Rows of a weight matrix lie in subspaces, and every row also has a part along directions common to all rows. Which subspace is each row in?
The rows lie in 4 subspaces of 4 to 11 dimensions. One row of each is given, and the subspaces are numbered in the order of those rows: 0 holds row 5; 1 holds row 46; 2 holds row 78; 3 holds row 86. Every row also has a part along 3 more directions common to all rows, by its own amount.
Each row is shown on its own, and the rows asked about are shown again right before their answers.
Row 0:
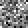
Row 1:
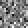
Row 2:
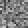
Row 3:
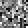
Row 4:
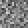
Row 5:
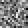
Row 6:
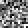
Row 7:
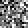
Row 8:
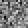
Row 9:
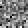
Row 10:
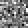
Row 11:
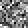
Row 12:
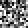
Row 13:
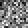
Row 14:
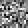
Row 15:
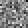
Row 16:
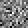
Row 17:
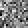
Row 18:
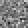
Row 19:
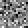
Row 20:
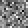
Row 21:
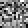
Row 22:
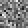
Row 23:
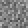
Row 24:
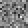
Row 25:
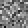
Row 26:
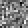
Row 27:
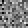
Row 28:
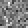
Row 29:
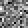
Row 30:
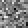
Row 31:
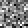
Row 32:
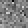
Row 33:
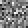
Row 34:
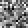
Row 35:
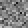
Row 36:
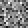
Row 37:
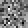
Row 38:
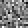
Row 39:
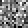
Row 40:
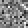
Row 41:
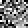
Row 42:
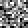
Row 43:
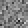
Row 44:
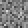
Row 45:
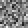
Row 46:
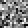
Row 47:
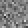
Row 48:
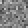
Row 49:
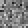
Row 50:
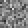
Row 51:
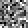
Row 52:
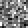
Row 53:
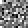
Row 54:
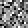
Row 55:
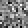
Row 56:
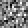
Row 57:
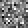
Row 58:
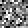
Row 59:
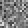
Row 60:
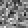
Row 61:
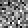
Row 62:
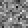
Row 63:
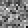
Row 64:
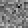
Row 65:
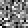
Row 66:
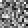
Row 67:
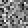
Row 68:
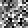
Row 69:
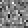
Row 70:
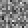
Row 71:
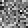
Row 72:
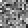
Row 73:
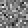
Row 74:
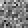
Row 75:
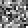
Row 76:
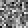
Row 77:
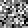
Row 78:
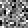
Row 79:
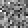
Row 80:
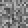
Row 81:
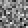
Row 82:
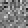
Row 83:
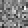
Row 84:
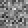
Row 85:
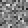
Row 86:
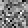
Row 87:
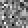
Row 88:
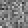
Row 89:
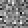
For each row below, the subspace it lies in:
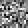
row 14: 3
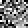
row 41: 0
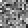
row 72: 0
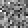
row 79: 0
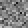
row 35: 3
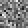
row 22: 0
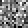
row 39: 0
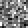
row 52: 2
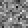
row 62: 2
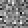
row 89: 3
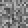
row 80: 0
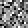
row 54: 3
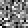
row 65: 1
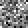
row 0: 0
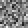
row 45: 3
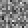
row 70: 3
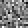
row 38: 1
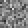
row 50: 0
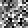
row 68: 2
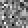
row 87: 3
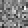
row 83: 2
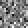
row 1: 2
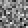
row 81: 2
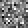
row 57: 3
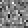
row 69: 3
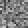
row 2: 3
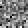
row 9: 3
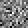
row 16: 3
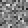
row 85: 0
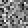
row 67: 3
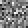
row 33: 1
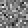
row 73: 3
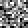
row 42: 2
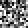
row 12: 2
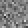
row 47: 3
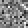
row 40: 3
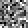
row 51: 3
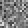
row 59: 3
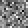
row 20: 2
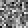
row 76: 1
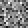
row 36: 3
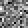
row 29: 3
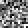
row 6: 1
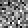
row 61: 1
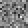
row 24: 0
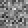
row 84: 0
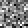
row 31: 3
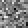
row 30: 0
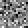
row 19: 3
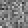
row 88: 1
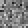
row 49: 1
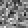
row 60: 2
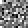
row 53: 1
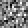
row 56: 0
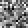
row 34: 0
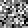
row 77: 3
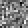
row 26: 3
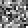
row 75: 2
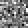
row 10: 0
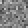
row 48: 2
